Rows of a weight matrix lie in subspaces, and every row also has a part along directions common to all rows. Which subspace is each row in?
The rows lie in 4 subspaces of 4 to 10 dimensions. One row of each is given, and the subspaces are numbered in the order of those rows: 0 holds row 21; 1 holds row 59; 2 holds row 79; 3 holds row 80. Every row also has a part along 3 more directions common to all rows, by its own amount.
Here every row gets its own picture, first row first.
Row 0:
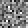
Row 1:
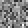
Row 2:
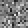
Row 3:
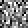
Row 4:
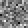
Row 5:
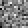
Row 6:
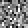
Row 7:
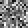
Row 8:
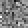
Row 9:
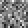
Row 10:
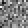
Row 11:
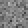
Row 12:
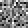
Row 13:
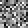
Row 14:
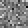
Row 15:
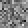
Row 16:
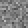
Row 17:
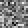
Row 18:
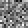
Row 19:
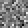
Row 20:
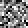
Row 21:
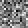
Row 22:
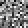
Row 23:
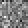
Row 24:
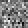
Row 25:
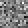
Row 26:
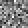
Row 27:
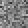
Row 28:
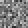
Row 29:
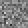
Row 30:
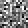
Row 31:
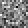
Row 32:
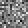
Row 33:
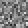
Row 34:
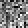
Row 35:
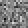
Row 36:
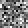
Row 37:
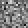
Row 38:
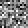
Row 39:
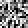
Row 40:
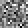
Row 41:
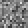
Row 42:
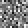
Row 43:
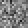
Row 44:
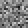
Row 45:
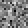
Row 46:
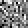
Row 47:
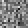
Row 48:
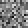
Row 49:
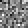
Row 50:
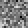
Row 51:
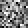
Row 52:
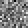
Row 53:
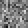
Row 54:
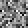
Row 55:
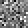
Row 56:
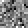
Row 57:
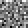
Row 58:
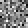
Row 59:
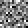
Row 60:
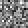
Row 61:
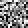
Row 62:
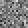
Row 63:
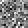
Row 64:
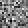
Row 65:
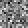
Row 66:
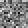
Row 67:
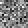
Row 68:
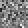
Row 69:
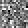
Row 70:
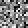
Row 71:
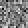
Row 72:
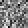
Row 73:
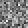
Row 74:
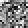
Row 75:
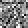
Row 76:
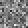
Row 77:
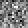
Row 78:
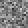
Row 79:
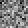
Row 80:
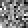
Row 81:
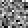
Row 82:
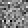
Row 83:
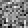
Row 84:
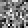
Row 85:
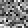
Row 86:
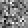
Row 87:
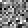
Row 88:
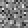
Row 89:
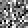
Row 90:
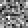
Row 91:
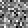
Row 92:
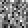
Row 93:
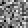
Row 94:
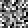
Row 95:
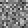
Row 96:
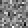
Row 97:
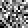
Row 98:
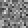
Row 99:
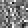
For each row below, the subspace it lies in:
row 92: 2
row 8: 3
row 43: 0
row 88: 0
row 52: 2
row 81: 1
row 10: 3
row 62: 3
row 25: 1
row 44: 3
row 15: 1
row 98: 0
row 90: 3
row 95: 2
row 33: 1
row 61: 3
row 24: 0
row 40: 3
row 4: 0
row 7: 2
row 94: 2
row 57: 3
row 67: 2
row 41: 2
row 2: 0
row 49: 1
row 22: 3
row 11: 1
